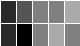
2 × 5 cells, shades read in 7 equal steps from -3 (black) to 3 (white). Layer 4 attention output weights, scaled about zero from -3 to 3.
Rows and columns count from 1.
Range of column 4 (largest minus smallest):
1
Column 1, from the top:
-2 -2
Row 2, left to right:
-2 -3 0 1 0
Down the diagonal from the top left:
-2 -3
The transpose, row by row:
-2 -2 / -1 -3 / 0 0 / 0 1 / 1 0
